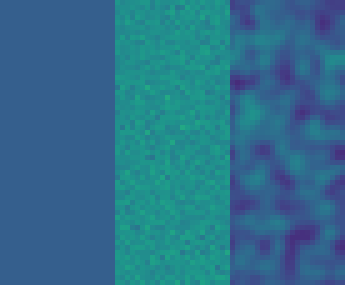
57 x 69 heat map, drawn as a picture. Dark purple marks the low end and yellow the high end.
The table splits into one row of 3 panels. Panel 1,1: low, flat. Panel 1,2: middling, fine-grained, faint in contrast. Panel 1,3: low, blotchy.
